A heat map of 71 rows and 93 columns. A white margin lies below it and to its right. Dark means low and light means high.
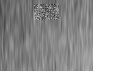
Mirror symmetry: none. Grain: streaks running down. Slope: up to the bottom right. Roughest part: top middle. Odd patch: rougher, in the top middle.
